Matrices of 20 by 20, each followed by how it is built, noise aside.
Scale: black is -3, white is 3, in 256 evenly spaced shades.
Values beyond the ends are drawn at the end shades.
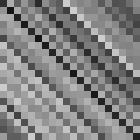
Toeplitz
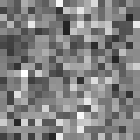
noise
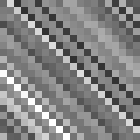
Toeplitz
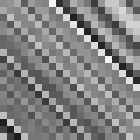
Toeplitz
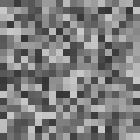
noise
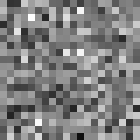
noise
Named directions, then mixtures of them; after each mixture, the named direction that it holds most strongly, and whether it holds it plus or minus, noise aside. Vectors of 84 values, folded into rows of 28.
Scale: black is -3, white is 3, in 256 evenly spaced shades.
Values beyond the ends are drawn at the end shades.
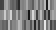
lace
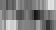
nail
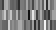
lace, plus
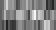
nail, minus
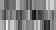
nail, plus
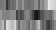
nail, plus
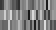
lace, plus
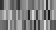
lace, plus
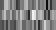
lace, plus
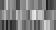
nail, minus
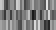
lace, minus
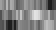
nail, minus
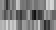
nail, plus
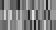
lace, plus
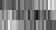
nail, plus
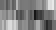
nail, plus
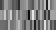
lace, plus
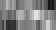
nail, minus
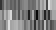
lace, plus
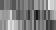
nail, plus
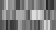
nail, minus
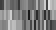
lace, plus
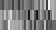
lace, plus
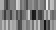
lace, minus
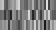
lace, minus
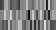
lace, plus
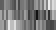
nail, plus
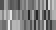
lace, plus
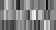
lace, plus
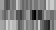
nail, plus
